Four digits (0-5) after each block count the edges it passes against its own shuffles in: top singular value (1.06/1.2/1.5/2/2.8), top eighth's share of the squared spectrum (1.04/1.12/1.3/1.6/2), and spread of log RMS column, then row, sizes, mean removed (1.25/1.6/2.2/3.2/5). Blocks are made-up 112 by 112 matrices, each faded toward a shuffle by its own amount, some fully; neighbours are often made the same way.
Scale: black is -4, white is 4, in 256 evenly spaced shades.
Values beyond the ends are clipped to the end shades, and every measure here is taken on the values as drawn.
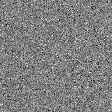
0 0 0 0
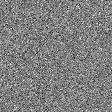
0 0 0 0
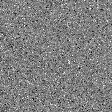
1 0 0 0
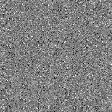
4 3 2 1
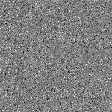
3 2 0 0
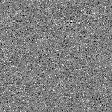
3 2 0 0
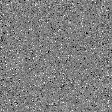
1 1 1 0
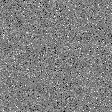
0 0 0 0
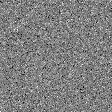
1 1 0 0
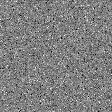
1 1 0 0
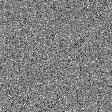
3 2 0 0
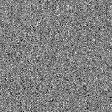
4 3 1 1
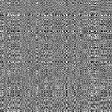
5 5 4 4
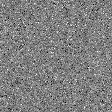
2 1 0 0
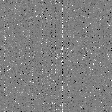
4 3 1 1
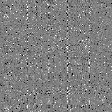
4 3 2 1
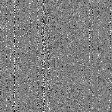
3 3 4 0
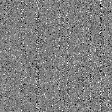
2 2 3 0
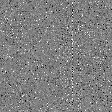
2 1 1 0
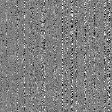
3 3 4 0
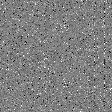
2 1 1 0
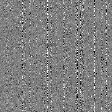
3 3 4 0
